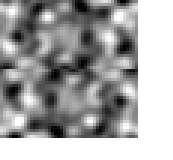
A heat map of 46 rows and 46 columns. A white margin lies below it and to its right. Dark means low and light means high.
No seam splits the table. The texture is blotchy. No regular stripes run through it. A half turn leaves it unchanged. The values follow a bell shape. There is no overall slope. No row or column stands out.
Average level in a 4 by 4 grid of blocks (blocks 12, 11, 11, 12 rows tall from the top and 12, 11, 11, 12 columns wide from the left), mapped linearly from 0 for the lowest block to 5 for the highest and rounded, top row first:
2 3 0 5 | 3 3 0 3 | 3 0 3 3 | 5 0 3 2
